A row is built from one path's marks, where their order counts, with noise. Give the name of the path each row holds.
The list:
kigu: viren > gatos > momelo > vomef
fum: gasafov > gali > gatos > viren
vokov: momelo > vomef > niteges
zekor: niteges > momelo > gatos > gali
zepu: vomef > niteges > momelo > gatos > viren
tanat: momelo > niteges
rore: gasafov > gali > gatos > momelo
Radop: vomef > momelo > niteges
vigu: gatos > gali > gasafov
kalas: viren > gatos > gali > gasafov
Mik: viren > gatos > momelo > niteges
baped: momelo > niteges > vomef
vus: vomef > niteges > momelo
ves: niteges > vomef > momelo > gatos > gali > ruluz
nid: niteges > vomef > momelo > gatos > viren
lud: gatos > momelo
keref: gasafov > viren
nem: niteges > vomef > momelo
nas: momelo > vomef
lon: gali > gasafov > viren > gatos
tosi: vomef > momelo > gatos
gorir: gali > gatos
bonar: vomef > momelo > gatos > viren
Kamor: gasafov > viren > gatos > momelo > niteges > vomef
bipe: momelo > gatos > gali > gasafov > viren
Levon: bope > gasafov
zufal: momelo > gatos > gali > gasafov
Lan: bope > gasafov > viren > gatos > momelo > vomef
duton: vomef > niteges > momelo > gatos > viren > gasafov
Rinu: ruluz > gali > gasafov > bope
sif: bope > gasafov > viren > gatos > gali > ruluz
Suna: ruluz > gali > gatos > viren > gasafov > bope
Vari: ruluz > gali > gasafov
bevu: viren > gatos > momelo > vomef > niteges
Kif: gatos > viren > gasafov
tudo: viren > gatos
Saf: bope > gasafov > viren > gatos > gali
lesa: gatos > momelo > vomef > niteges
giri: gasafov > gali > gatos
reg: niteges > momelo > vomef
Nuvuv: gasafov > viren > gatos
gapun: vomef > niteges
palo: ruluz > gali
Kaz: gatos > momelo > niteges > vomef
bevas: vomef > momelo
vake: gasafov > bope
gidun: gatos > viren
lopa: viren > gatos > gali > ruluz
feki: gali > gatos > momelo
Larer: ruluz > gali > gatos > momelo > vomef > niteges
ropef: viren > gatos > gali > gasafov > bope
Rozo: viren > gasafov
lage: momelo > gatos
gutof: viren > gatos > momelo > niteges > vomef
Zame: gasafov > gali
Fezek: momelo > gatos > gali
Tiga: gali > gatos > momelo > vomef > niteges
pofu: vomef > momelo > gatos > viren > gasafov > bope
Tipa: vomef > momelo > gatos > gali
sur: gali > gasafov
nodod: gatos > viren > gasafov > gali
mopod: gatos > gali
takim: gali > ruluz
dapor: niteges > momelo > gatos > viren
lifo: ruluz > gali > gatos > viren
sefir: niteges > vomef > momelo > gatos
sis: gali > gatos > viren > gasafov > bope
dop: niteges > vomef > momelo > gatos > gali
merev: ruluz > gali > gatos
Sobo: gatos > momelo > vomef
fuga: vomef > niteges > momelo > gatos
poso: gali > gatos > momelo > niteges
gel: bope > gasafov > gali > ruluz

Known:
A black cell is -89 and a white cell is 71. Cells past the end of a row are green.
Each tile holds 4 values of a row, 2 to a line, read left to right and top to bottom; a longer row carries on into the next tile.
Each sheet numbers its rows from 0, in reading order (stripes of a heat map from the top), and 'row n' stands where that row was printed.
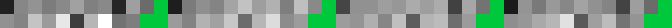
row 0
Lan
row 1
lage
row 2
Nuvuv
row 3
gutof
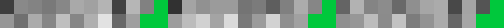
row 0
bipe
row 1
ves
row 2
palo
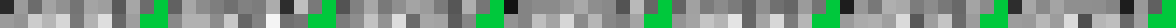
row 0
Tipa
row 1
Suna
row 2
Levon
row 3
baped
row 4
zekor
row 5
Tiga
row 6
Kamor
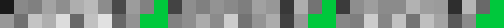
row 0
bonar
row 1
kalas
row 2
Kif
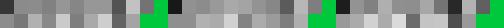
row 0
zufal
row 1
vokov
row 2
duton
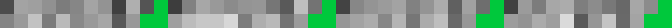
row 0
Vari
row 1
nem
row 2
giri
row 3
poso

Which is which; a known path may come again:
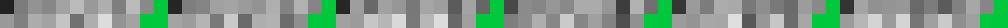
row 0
lage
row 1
gorir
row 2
Tipa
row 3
Rozo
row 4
poso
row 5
ves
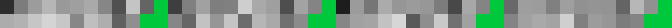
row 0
vus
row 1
gidun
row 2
bevu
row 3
vake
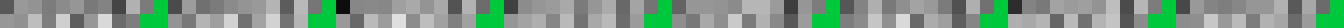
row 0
sif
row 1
Fezek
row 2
nas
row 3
giri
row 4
keref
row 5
Levon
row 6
lon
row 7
mopod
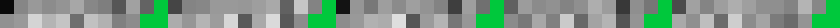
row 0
Kaz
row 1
feki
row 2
gutof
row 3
fum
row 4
takim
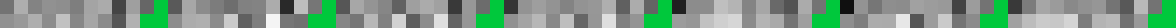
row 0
Zame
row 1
Suna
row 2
lifo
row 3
merev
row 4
Radop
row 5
kigu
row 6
nem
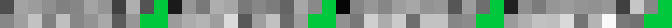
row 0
Vari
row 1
Tiga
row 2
Sobo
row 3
pofu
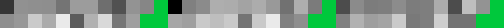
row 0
nid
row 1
tosi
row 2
ropef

